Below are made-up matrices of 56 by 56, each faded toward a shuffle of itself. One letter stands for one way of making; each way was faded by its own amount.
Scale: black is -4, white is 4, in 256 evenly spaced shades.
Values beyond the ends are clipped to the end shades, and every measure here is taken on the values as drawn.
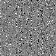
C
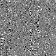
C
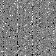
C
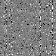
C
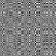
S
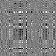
S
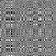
S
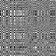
S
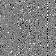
C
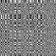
S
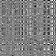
S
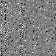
C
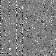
C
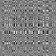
S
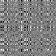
S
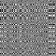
S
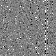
C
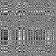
S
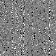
C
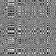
S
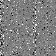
C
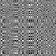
S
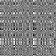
S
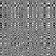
S
